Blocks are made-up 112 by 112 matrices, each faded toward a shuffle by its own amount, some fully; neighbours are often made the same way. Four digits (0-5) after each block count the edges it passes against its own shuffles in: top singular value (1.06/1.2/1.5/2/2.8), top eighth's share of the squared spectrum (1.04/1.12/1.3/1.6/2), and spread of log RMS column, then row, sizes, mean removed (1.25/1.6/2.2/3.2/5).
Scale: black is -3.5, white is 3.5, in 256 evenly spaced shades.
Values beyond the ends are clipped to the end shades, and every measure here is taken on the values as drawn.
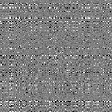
5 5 3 4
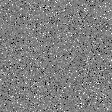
2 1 0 0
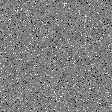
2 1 0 0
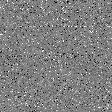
3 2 0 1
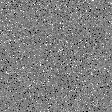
1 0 0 0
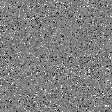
3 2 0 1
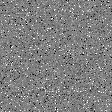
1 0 0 0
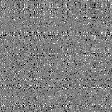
4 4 2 3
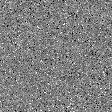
0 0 0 0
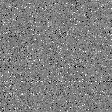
3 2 0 1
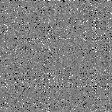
2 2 2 2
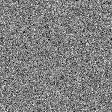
2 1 0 0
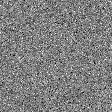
0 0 0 0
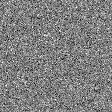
0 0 0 0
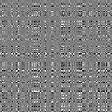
5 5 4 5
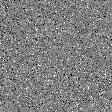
2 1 0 0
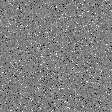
0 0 0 0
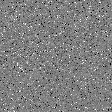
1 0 0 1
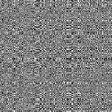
5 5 4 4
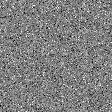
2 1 0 0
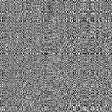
5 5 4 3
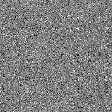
4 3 2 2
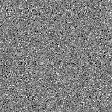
4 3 1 1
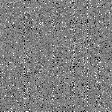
2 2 3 2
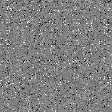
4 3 2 2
